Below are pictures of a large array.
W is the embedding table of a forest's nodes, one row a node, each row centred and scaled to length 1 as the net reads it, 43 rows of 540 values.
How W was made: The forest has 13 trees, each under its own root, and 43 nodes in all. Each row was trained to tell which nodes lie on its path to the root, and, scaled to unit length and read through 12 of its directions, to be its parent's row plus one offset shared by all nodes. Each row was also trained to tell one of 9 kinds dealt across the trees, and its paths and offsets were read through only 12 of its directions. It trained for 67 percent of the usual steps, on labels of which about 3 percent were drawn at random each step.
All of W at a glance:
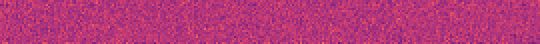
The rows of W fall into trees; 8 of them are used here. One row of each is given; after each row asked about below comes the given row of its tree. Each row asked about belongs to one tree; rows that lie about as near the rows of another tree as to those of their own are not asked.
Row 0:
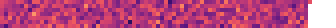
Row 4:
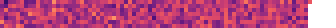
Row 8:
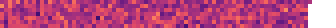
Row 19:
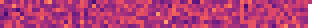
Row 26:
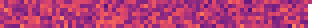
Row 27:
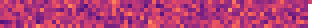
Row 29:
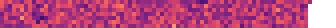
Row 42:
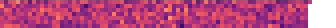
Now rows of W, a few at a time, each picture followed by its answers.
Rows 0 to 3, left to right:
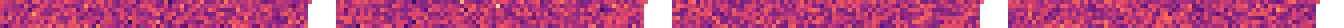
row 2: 4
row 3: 0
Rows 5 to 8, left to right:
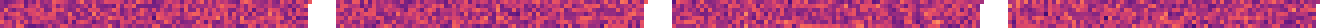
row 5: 4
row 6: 4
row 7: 26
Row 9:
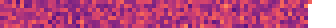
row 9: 42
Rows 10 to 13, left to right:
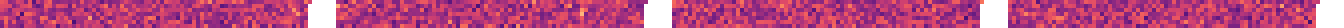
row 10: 29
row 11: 27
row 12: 0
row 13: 29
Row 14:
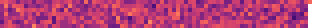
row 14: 42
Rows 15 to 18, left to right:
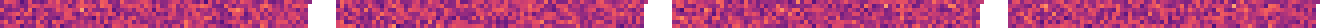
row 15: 19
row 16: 42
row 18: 0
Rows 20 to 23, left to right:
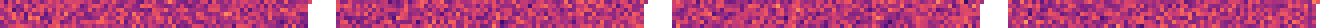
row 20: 0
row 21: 19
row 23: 29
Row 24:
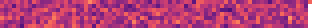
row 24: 27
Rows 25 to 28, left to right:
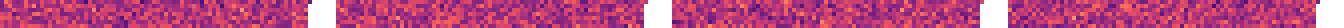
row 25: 8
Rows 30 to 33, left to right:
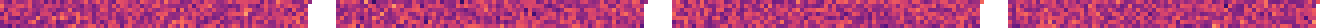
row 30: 29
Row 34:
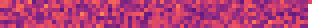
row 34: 27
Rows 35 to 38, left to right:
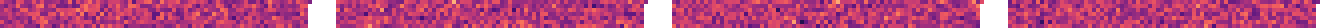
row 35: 4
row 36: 26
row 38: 4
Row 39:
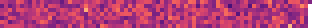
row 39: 42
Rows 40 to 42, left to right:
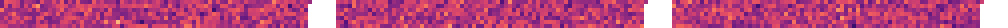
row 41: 26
